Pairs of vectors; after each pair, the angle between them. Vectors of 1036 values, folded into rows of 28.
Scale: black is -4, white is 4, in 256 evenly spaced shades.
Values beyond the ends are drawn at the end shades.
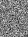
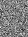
partly aligned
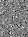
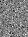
nearly opposite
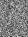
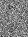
nearly parallel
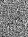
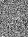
nearly opposite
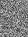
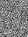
partly aligned
